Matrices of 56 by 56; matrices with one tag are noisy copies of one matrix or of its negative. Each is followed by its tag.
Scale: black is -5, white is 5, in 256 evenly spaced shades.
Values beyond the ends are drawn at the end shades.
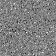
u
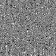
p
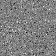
u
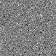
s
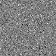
s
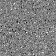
u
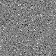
s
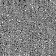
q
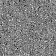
q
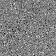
u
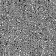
q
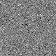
s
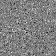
u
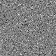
s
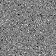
s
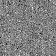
q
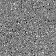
u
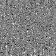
p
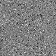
s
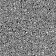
u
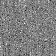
q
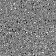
u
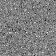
u
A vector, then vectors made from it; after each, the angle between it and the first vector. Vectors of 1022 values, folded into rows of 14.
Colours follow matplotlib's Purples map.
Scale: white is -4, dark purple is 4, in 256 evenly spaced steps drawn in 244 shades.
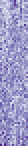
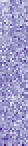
partly aligned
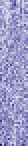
nearly parallel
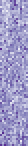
nearly parallel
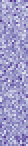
partly aligned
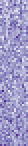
partly aligned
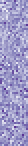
partly aligned
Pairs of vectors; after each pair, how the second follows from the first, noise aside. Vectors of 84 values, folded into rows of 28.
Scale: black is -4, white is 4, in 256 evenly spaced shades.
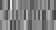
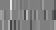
partly zeroed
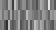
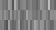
shrunk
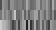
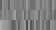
shrunk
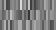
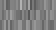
shrunk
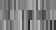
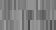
shrunk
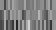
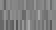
shrunk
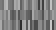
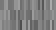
shrunk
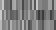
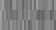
shrunk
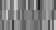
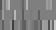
partly zeroed
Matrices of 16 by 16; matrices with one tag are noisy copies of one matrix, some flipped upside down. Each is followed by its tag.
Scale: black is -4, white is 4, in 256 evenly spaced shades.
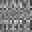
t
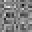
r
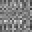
t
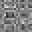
r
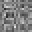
r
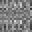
t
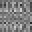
t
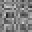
r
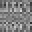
t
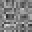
r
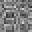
r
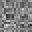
r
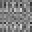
t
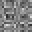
r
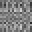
t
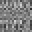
t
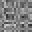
r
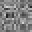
r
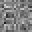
r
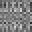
t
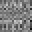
t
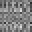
t
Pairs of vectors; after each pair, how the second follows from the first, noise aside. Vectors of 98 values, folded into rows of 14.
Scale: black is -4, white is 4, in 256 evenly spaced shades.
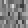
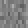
shrunk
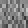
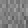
shrunk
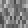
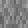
shrunk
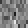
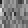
wrapped around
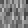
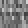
sign-scrambled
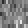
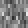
wrapped around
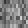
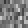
sign-scrambled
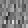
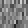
wrapped around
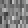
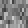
sign-scrambled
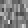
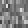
wrapped around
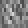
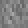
shrunk
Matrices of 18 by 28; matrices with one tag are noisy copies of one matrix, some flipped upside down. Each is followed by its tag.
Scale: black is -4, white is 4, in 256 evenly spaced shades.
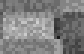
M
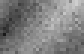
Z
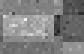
M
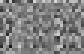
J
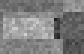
M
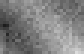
Z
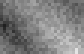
Z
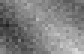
Z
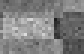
M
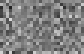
J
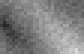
Z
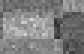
M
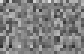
J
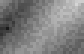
Z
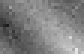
Z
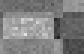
M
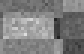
M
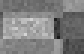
M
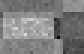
M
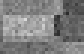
M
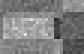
M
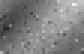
Z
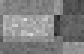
M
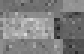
M
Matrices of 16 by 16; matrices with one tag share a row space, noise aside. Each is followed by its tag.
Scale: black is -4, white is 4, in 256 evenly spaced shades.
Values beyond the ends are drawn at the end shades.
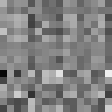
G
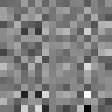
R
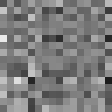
G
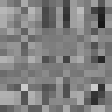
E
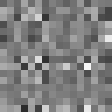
R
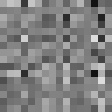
E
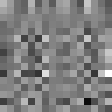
R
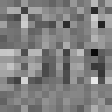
E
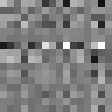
E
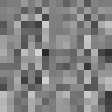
R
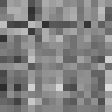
G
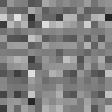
G
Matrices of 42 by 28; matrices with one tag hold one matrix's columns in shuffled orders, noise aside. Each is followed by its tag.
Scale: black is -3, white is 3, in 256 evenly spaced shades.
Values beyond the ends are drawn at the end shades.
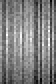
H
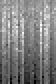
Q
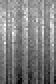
Q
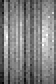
H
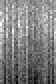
Q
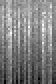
Q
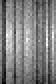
H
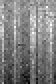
Q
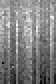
Q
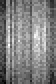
H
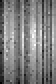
H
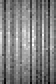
H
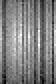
H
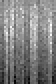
Q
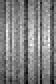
H
